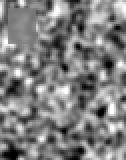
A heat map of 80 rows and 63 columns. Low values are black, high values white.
An odd patch, calmer than its surroundings, sits in the top left. Neither half mirrors the other. There is no seam. The top left is the calmest part. The histogram is bell-shaped. There are no regular stripes. No overall slope runs across the table. The field is mottled with small blotches.
